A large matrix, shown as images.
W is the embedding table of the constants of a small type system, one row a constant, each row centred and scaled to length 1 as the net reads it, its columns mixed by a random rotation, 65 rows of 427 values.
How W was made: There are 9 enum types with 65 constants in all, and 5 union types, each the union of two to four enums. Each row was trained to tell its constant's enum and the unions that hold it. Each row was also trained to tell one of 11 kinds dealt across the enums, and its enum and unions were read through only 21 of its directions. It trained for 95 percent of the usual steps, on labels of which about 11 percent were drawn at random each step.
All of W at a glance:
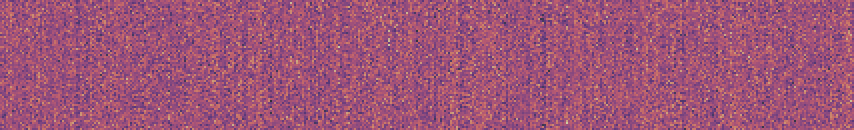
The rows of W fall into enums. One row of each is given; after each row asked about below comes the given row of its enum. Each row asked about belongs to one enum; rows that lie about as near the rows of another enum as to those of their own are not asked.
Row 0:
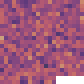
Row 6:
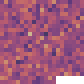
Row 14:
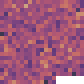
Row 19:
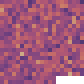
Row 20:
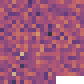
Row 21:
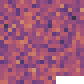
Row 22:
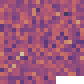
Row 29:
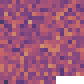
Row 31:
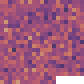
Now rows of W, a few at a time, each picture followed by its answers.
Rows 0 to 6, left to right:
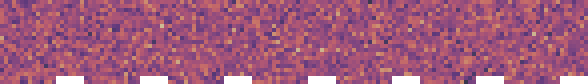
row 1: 20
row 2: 20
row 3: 14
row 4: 19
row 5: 14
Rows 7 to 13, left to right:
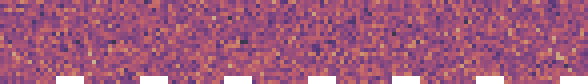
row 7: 22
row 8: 29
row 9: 0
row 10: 6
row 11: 6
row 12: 31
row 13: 21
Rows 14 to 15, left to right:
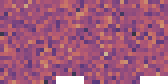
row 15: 20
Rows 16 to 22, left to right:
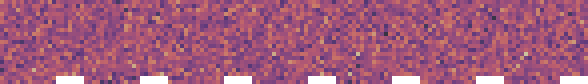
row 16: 31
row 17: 19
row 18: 22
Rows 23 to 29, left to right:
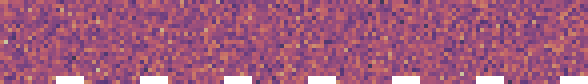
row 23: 31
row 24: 21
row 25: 31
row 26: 0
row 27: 19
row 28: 6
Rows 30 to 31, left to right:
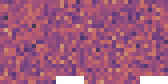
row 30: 21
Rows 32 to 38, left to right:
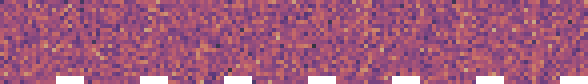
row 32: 29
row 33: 22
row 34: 0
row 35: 14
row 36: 21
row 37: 19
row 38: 0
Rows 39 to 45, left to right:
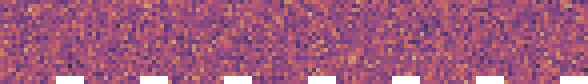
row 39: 29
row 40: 6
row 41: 31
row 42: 22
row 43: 20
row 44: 6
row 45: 19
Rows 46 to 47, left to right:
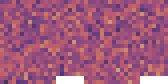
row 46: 29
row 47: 22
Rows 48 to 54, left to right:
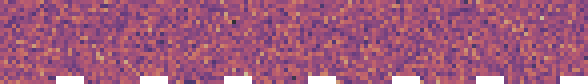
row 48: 6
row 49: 22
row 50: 0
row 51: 6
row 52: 31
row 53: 20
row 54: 14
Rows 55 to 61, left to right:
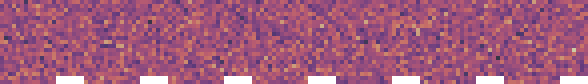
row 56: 0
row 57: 21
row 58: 29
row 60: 14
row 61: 14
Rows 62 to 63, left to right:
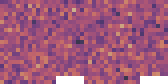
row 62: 31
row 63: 6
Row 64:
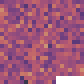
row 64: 0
